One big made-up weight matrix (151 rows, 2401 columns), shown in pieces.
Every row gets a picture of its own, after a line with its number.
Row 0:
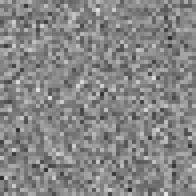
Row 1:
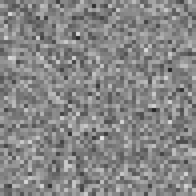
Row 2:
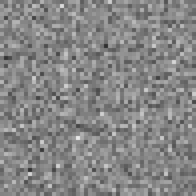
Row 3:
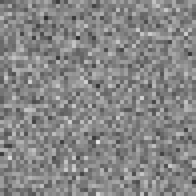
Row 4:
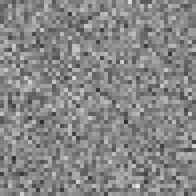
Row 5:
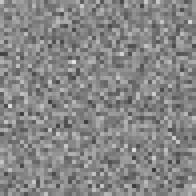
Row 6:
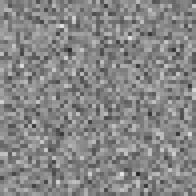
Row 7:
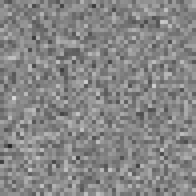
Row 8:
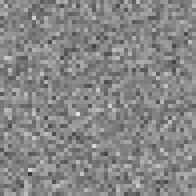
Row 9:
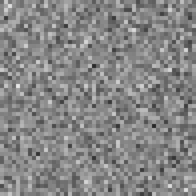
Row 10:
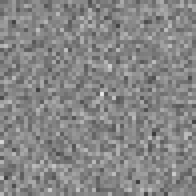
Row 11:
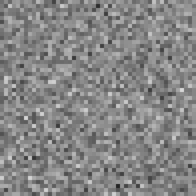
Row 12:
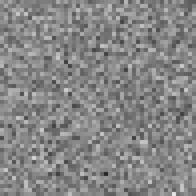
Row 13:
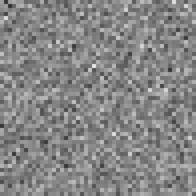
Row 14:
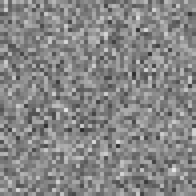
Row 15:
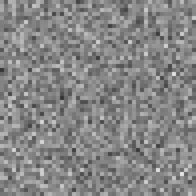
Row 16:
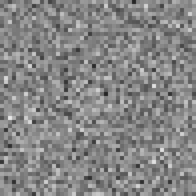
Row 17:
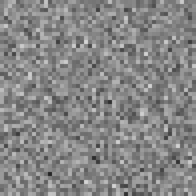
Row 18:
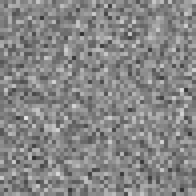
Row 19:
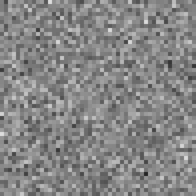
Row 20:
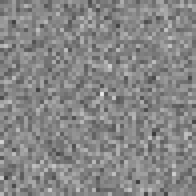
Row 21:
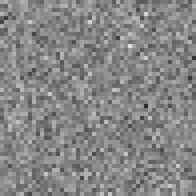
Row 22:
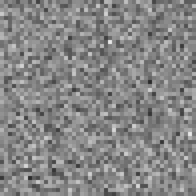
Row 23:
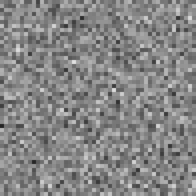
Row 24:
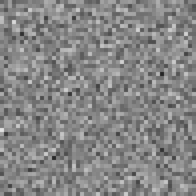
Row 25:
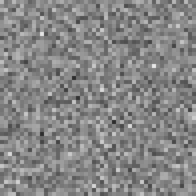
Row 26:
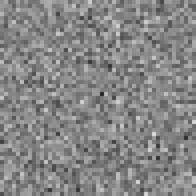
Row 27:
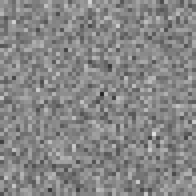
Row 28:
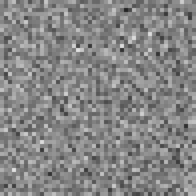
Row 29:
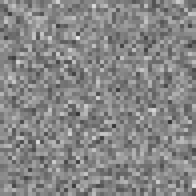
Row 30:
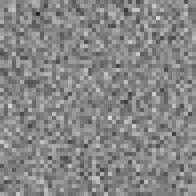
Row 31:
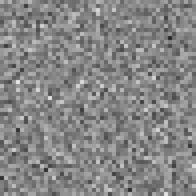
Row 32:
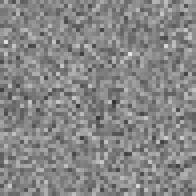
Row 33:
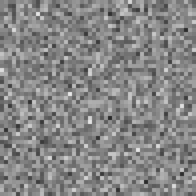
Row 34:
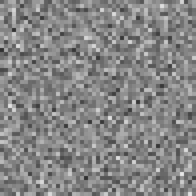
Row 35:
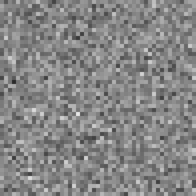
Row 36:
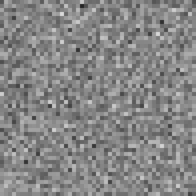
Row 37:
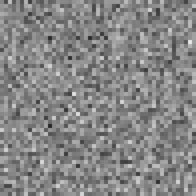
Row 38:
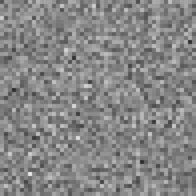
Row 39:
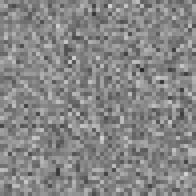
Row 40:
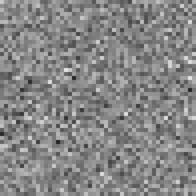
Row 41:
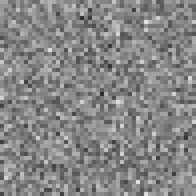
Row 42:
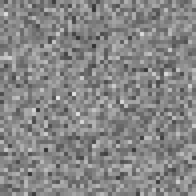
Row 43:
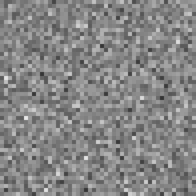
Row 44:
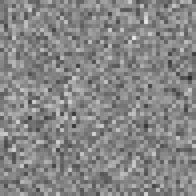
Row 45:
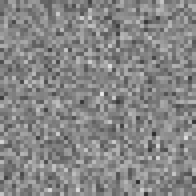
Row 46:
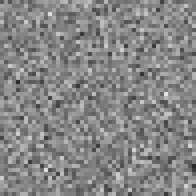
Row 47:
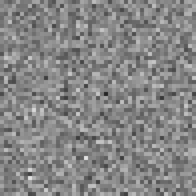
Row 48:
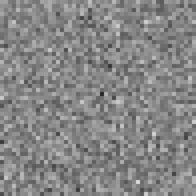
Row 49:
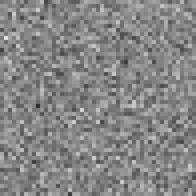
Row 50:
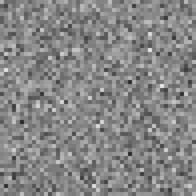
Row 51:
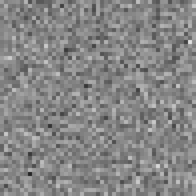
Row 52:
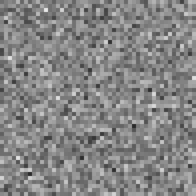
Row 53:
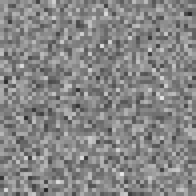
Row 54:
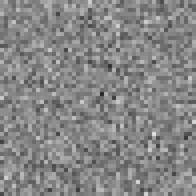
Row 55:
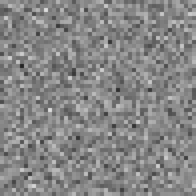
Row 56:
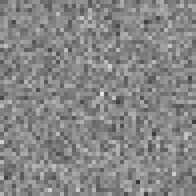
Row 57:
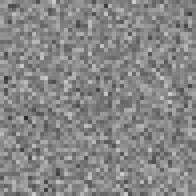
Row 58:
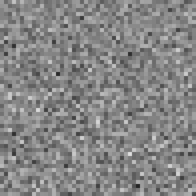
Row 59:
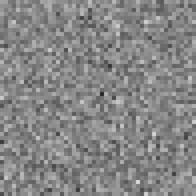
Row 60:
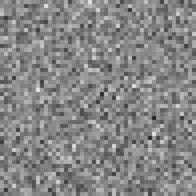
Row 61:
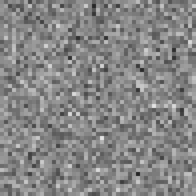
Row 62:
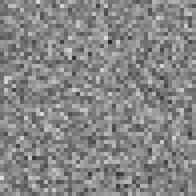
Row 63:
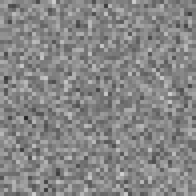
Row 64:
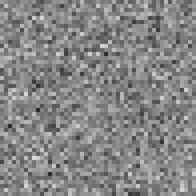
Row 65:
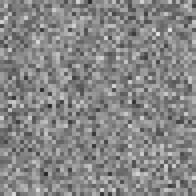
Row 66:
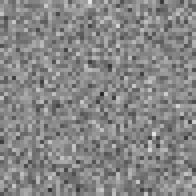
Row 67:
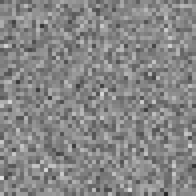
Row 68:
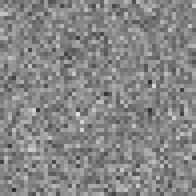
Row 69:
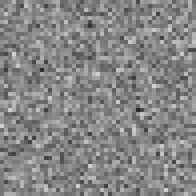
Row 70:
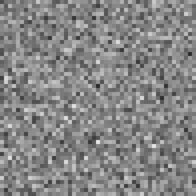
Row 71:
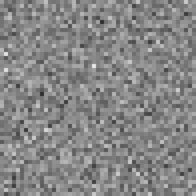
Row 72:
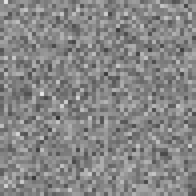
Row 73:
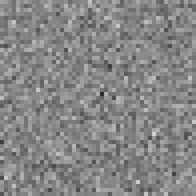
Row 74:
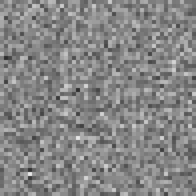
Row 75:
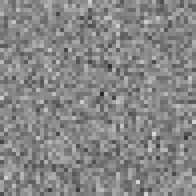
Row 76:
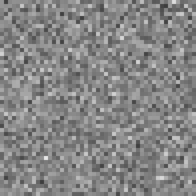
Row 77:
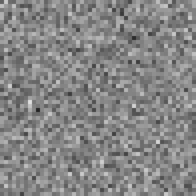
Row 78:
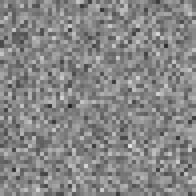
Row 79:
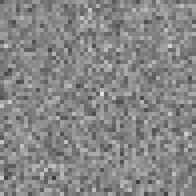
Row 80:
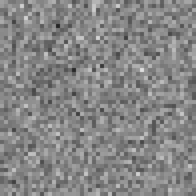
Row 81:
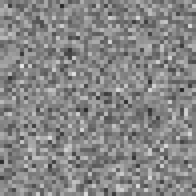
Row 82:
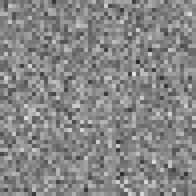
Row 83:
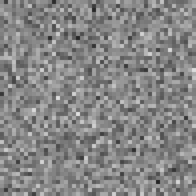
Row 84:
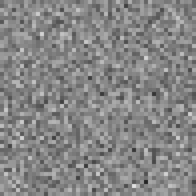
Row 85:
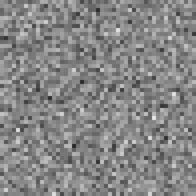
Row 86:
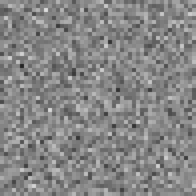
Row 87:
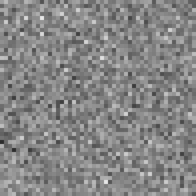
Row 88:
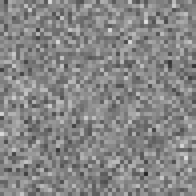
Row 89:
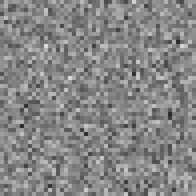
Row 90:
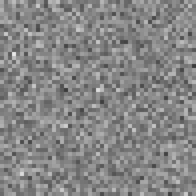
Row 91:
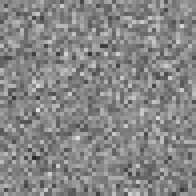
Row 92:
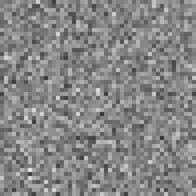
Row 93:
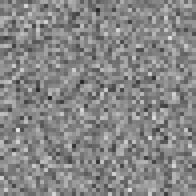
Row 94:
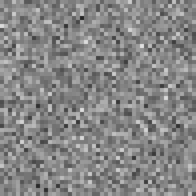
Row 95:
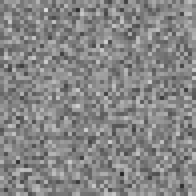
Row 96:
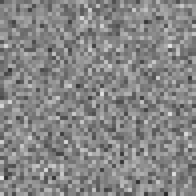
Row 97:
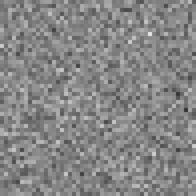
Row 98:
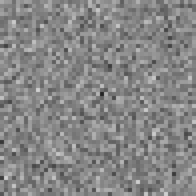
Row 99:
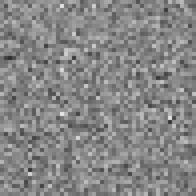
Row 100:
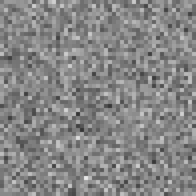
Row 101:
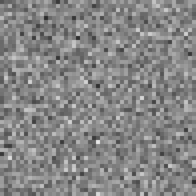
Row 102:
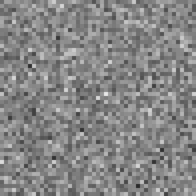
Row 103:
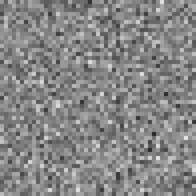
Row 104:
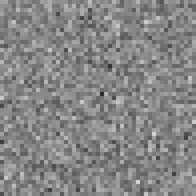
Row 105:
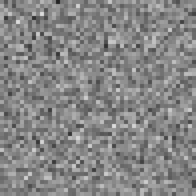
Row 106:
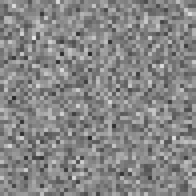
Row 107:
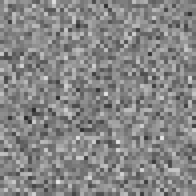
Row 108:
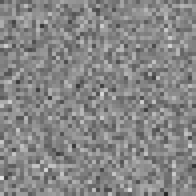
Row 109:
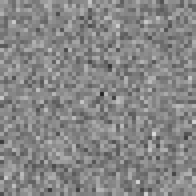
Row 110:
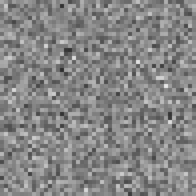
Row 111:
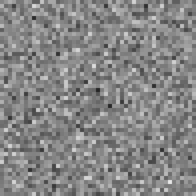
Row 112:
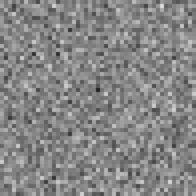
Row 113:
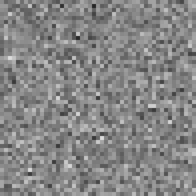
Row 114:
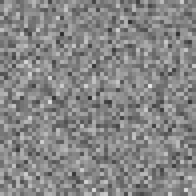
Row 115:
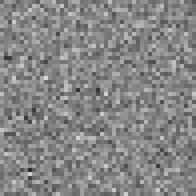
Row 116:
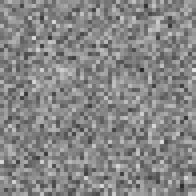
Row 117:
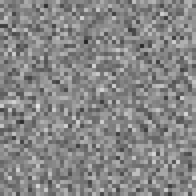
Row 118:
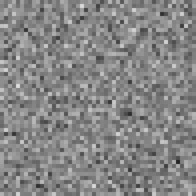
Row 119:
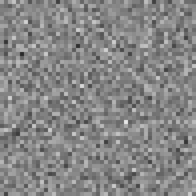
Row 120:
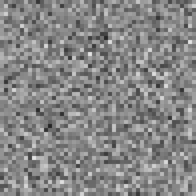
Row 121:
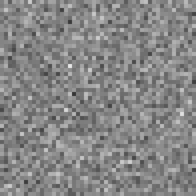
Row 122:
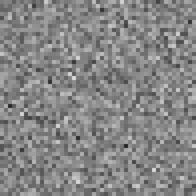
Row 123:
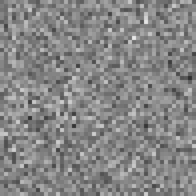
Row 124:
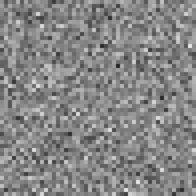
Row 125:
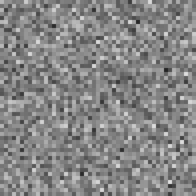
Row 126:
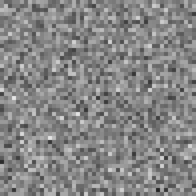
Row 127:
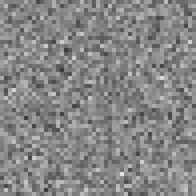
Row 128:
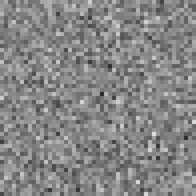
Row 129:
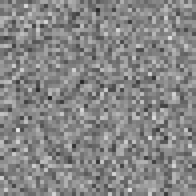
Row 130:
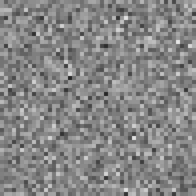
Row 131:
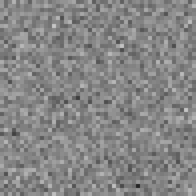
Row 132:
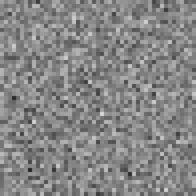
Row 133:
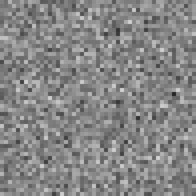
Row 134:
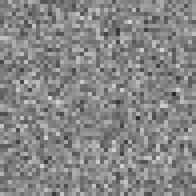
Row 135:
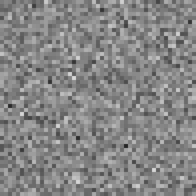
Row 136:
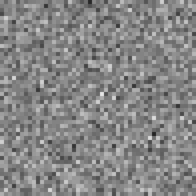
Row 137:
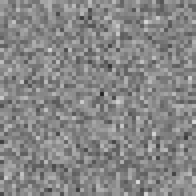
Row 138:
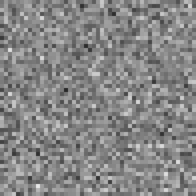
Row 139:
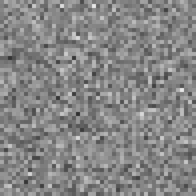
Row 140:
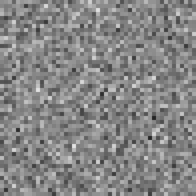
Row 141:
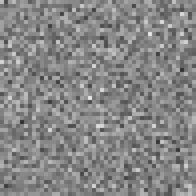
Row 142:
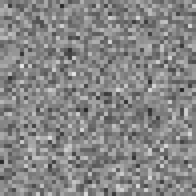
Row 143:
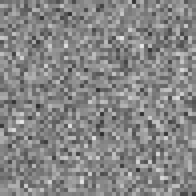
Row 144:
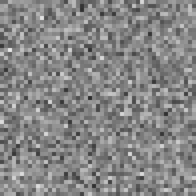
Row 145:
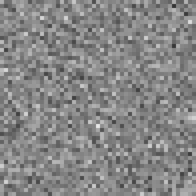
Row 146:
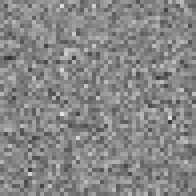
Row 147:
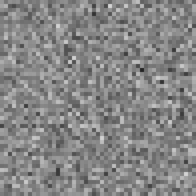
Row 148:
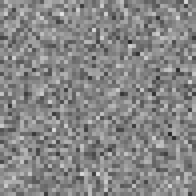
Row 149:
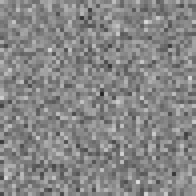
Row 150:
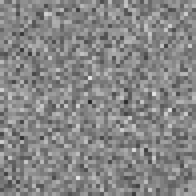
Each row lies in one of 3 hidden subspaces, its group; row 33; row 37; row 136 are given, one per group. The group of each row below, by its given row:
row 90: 33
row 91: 37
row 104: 136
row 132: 37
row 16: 37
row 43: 37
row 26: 136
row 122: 33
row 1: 37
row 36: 33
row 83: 37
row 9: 33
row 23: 33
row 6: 37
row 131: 33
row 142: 37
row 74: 37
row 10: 136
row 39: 37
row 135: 33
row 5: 33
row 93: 136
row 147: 37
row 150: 33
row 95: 37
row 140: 136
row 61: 37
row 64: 37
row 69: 33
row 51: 37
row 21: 33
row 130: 37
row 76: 33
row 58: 33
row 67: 136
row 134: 136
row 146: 37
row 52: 37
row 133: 136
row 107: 37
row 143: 33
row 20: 136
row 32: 33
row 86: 37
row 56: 136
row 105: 37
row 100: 37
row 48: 136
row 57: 37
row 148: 33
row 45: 136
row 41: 136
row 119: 33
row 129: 136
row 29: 37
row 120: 37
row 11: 37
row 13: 33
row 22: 37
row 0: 136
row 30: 33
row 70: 37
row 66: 136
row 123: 33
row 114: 33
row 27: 136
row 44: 33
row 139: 37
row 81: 37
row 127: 37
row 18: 37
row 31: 136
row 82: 37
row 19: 33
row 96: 136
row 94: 33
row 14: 37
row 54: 136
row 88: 33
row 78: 33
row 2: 37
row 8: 37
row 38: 37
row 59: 136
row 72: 33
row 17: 33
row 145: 33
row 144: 33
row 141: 33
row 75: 136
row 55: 37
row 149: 136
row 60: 136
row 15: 33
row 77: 33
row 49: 33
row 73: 136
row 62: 37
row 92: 37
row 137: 136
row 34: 33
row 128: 136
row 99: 37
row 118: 33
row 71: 33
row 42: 37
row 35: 37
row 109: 136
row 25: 33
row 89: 37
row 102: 37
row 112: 37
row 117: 33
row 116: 37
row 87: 33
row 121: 37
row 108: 136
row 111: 37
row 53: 37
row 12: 37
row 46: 136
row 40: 33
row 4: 33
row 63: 37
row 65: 33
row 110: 37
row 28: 33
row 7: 37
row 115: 37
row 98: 136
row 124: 37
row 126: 37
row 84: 33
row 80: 37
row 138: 33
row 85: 136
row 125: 33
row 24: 37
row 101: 37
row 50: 33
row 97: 33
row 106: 37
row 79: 136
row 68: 37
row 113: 37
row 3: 37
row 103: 136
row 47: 37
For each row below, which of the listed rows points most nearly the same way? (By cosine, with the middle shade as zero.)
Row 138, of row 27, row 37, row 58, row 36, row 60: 36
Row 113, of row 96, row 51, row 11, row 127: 51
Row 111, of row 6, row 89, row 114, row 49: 6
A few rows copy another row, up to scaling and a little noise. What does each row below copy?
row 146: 99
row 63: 57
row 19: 88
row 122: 135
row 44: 123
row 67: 108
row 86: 55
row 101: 3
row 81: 142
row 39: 147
